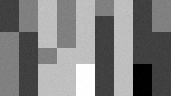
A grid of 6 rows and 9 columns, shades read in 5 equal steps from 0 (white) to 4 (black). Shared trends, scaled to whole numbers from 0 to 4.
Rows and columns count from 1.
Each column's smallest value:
2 2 1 1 0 2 1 3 2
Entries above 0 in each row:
9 9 9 9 8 8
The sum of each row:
17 18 19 19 18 18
